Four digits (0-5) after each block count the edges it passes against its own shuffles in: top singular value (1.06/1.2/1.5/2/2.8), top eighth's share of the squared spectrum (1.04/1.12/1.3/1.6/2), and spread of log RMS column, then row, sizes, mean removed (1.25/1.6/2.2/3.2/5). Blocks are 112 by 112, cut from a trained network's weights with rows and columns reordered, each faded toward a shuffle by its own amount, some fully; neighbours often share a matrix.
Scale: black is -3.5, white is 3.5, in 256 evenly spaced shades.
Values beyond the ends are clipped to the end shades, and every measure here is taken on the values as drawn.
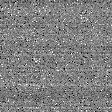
3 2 1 0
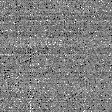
3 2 2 0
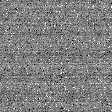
3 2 1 0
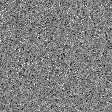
0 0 0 0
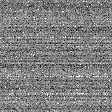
4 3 1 2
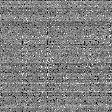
4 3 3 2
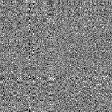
4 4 2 2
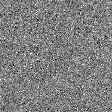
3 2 0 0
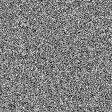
1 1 0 0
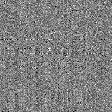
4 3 1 2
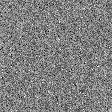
1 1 0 0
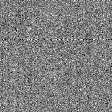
3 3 0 2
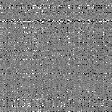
4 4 1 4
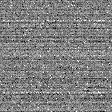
4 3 1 2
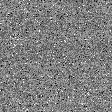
1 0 0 0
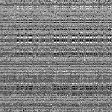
5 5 3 4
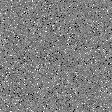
0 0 0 0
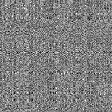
4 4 1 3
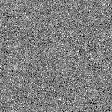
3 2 0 0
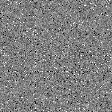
3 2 1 1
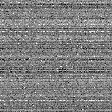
5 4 2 3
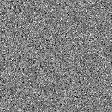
3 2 1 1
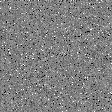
1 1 0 1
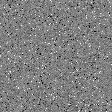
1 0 0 0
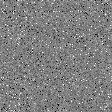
2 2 0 1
